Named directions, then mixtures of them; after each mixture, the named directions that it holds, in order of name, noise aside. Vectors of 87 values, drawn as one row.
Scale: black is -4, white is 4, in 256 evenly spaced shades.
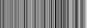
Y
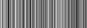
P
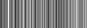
P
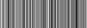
P, Y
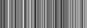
P, Y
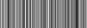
P, Y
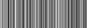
P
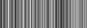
P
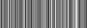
P, Y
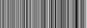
P, Y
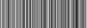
P, Y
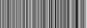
P, Y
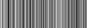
P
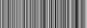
P, Y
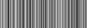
P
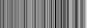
Y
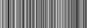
P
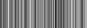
P, Y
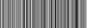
P, Y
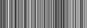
P, Y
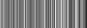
Y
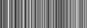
P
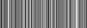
P, Y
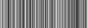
P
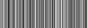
P, Y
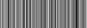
P, Y
